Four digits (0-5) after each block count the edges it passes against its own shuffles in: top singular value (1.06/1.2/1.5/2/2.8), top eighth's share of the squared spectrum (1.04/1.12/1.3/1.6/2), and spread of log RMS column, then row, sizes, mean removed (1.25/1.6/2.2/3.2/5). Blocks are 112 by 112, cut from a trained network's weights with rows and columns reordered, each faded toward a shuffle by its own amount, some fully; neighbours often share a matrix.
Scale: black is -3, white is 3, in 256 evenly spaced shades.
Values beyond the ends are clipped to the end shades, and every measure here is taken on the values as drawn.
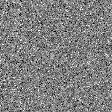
2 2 1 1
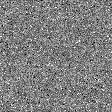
0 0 0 0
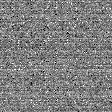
3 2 1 1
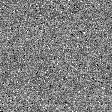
0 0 0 0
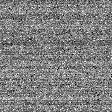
3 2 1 0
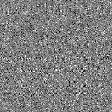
4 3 1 2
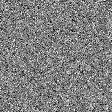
2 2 0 0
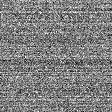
4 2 0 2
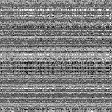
5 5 3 4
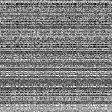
5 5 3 4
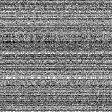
5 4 2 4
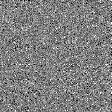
3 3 2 2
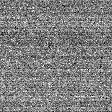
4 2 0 1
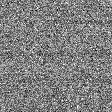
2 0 0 0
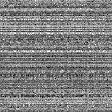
5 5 2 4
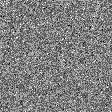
0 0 0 0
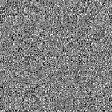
4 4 1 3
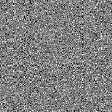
4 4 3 2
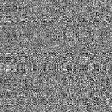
5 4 1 3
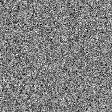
3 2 0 1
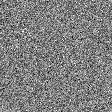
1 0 0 0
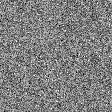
1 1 0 0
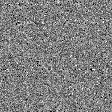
2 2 0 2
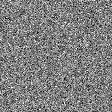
2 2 0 0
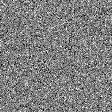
2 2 0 0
